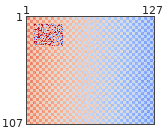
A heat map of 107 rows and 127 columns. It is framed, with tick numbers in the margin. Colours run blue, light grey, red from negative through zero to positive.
Histogram: bell-shaped. Roughest part: top left. Odd patch: rougher, in the top left. Grain: checkered. Slope: up to the left.
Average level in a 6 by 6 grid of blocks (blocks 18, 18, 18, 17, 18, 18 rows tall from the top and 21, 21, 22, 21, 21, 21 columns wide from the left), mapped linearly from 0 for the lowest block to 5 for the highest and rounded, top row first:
5 4 3 2 1 0 / 5 4 3 2 1 0 / 5 4 3 2 1 0 / 5 4 3 2 1 0 / 5 4 3 2 1 0 / 5 4 3 2 1 0
